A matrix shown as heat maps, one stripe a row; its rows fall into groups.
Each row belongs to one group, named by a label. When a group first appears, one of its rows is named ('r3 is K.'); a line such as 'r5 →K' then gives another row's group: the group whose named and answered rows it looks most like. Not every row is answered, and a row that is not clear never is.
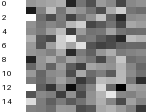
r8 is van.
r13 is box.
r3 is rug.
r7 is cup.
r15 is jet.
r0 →cup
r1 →van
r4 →cup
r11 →jet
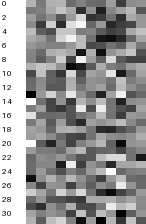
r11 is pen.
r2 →rug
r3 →rug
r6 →rug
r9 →cup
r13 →van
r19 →cup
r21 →rug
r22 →jet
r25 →van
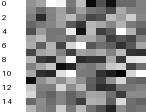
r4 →pen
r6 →rug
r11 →van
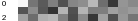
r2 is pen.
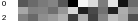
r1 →rug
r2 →pen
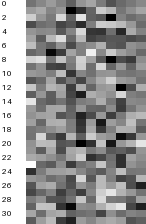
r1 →cup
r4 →rug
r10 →cup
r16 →cup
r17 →pen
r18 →pen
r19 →box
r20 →cup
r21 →rug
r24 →van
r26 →jet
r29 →jet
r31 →jet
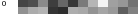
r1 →jet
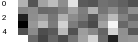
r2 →van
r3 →van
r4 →pen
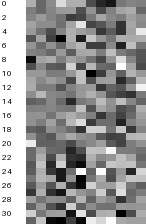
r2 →cup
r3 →rug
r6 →rug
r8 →van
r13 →box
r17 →rug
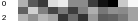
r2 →cup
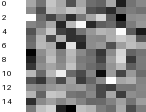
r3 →rug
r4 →jet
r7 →van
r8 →van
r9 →van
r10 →pen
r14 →van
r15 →jet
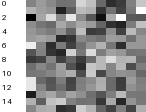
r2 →van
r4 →rug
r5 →jet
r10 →pen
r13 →van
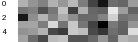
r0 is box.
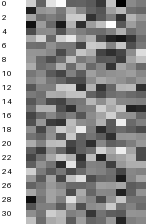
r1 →van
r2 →rug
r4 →van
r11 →cup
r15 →jet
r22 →pen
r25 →rug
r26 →jet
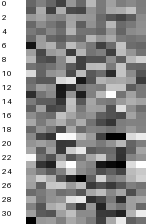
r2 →box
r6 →van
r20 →jet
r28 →rug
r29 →pen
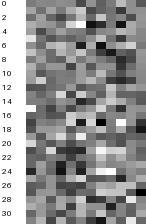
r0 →pen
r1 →rug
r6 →pen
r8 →box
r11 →box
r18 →jet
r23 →cup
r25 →rug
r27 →jet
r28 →rug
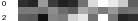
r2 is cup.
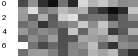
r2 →rug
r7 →jet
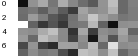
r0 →van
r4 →pen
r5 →pen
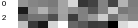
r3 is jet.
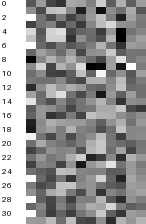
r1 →pen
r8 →van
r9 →rug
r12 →van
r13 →pen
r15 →jet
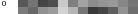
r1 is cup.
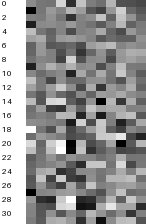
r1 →van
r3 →van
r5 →box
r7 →cup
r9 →van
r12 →pen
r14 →pen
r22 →van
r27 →van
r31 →pen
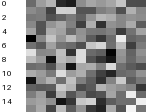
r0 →jet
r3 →pen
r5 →van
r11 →van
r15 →rug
